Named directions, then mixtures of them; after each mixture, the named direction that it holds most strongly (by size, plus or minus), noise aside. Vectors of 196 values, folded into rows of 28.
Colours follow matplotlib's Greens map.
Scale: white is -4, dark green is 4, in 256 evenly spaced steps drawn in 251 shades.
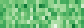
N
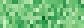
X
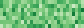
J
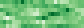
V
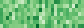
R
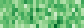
N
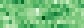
V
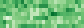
V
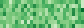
J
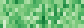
X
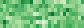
X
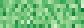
J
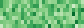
J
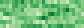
V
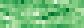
V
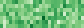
X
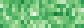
J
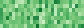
R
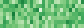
R
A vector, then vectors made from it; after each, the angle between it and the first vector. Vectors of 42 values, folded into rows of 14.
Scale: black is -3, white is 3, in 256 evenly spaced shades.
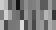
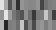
nearly parallel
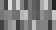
partly opposed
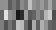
partly aligned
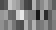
partly opposed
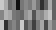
nearly parallel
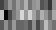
partly opposed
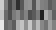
partly aligned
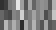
nearly opposite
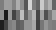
partly opposed
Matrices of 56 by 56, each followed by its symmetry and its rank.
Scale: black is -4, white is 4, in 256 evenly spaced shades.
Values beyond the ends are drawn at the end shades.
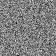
neither, full rank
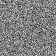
neither, full rank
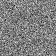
neither, full rank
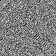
symmetric, full rank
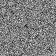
symmetric, full rank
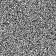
neither, full rank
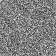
symmetric, full rank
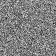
neither, full rank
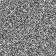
symmetric, full rank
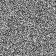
neither, full rank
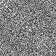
symmetric, full rank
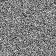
neither, full rank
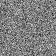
neither, full rank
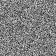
neither, full rank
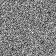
symmetric, full rank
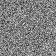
symmetric, full rank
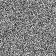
neither, full rank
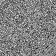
symmetric, full rank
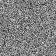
symmetric, full rank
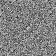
symmetric, full rank
